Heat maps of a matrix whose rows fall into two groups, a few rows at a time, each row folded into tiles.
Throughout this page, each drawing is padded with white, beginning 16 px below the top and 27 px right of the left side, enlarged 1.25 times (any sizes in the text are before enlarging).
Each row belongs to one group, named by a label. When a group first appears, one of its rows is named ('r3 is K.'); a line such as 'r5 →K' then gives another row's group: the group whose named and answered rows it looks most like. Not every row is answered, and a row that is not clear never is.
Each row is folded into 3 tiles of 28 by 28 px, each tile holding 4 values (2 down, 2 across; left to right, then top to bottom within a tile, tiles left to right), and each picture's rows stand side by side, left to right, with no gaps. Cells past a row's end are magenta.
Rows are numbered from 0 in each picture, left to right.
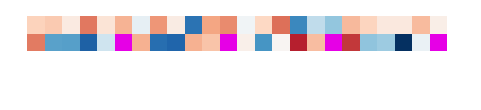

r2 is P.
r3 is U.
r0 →U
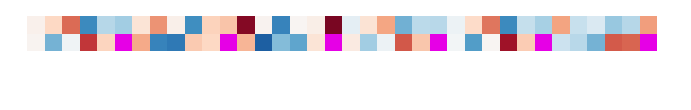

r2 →U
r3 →P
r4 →P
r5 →P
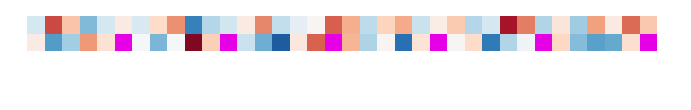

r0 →P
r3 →U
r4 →U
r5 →U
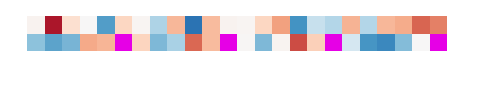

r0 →P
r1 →P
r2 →P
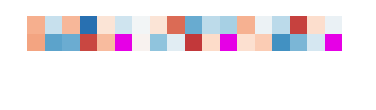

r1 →P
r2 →U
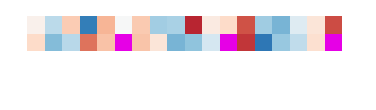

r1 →U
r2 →U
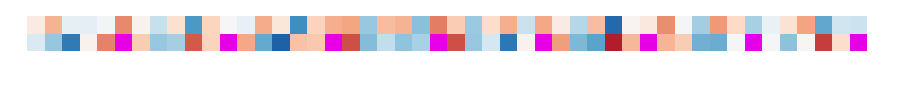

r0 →P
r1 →P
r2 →P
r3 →U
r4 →U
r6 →U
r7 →P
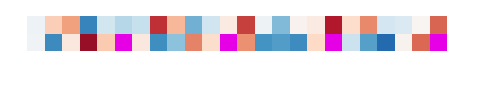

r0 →P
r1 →P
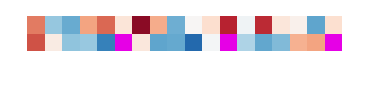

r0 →U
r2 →P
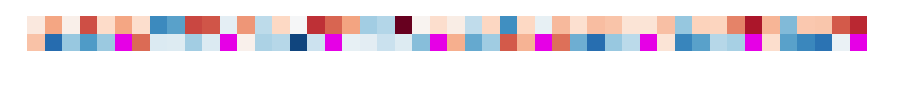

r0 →U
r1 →U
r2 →U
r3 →U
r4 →P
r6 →U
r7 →U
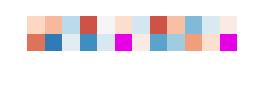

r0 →U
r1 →P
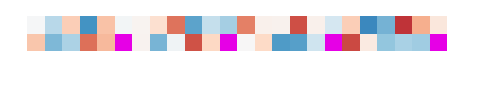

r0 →P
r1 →P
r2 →U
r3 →U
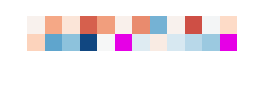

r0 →U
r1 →U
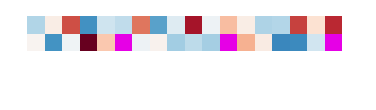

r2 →U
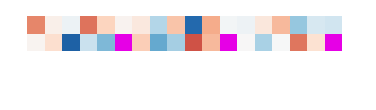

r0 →U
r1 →P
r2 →P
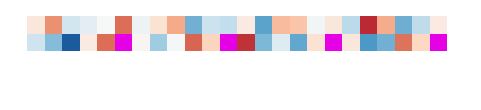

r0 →P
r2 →U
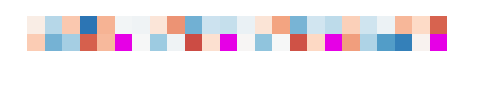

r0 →P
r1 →P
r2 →P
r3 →U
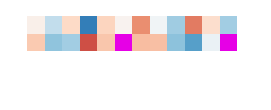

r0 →P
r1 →U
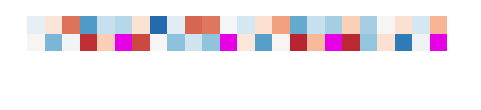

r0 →P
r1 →U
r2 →P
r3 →U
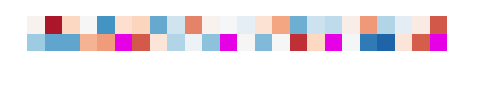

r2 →P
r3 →P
